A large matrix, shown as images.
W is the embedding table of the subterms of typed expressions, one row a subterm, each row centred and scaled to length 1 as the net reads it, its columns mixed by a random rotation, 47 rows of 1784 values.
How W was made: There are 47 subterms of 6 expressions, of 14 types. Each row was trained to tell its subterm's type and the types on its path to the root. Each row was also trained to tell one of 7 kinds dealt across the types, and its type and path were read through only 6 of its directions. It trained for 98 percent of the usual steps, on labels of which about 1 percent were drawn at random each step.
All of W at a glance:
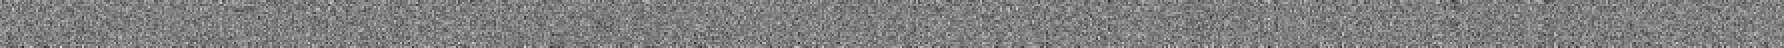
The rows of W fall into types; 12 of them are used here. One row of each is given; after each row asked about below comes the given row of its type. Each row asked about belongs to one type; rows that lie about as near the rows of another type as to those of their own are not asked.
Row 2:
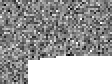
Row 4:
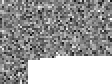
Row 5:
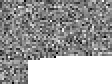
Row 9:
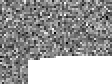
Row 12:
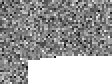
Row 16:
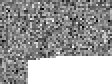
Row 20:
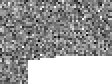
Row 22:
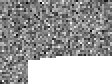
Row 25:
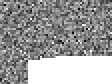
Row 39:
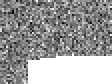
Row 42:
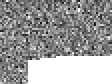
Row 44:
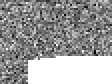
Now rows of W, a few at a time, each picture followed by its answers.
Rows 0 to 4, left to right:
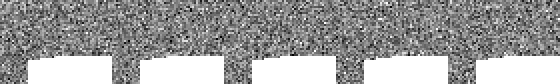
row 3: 25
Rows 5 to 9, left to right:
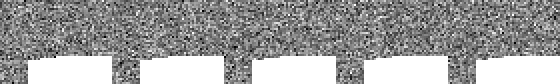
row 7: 9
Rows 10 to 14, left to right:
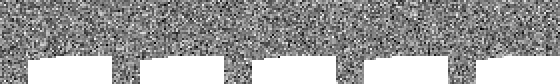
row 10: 42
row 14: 16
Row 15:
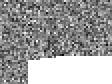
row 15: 42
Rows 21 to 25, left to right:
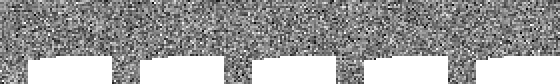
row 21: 22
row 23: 12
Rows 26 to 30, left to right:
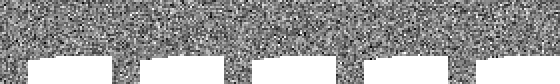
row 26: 25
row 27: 9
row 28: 16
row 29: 25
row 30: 9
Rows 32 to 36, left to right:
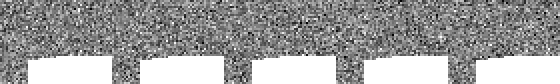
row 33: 12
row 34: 12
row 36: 20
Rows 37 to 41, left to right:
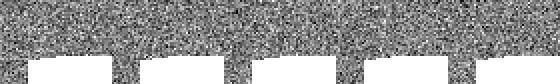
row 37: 39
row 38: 20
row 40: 4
